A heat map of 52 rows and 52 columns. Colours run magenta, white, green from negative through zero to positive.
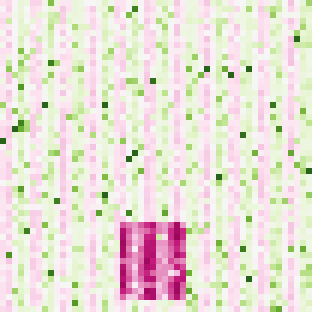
Odd patch: lower, in the bottom middle. Ninth with the lowest average: bottom middle. Stripes: upright, repeating 11 times.
